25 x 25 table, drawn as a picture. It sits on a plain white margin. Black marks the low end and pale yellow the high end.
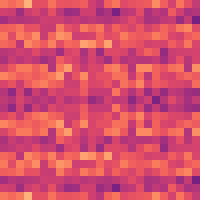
The values follow a bell shape. Horizontal stripes repeat 5 times down the table. No single row or column stands out from its neighbours. No overall slope runs across the table. The top and bottom halves mirror each other. There is no seam. On average the colour sits 60% of the way up the scale.
